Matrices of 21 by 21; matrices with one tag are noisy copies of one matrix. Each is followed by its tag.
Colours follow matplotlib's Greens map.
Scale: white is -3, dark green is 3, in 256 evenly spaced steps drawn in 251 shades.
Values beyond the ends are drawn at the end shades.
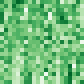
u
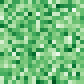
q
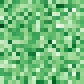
q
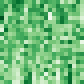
u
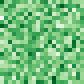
q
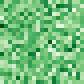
q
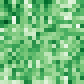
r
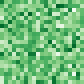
q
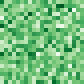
q
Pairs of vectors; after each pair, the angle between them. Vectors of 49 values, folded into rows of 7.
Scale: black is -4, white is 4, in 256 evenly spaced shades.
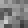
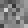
partly opposed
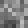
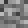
orthogonal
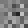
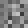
nearly opposite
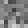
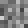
orthogonal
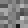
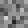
partly opposed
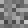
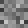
nearly opposite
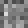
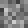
partly aligned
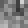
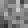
nearly opposite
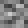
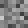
orthogonal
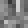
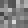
partly aligned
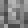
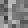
partly aligned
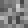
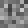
orthogonal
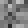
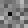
partly aligned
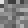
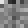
nearly parallel
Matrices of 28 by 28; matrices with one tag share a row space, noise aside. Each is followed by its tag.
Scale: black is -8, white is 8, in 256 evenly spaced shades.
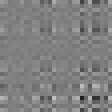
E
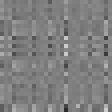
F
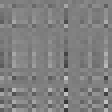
F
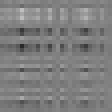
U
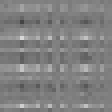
U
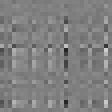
F
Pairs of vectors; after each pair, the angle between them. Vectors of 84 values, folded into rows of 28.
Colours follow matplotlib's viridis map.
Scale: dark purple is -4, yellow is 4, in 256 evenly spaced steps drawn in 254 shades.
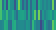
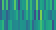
nearly opposite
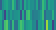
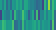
orthogonal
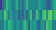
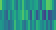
nearly opposite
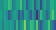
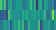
orthogonal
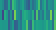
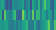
partly aligned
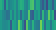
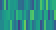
nearly opposite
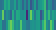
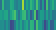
partly opposed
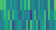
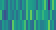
partly opposed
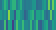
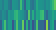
partly aligned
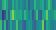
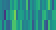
partly aligned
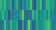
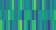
nearly opposite
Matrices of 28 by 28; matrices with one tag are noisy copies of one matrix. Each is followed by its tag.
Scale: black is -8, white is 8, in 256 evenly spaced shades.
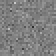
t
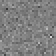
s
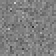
t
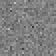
t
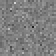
t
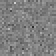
t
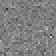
s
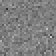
s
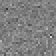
s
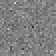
t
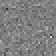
s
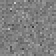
t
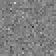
t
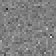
s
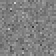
t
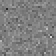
s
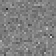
s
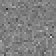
s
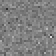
s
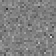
s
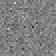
t
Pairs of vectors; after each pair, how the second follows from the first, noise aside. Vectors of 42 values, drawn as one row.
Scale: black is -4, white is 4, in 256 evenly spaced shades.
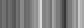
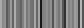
sign-scrambled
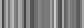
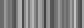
wrapped around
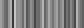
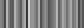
wrapped around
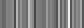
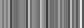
wrapped around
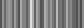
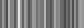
wrapped around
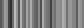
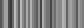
copied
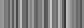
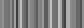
copied
